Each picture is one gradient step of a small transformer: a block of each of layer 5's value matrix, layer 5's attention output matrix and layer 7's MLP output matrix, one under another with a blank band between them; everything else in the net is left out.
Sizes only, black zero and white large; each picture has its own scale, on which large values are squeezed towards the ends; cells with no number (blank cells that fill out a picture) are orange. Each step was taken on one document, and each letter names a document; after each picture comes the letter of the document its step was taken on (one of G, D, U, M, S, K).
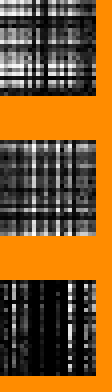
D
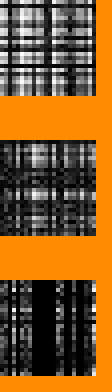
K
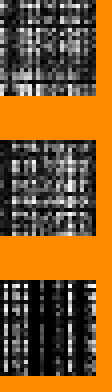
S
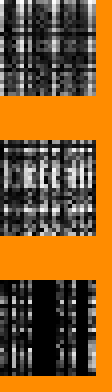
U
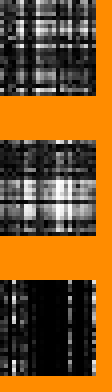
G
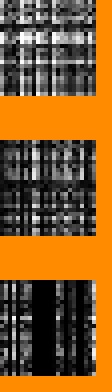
K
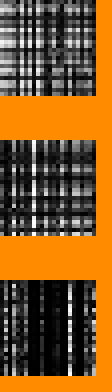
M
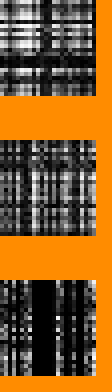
K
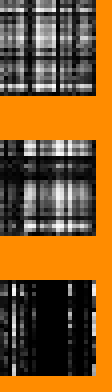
G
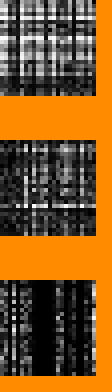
K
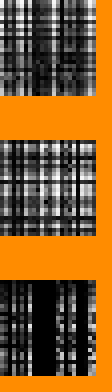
U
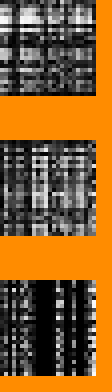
K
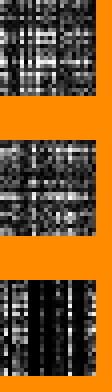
S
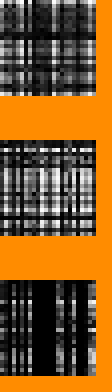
U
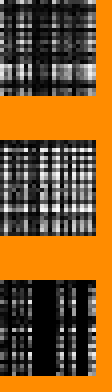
U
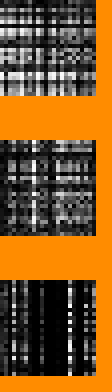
D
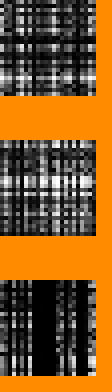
U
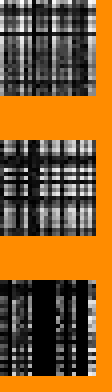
U
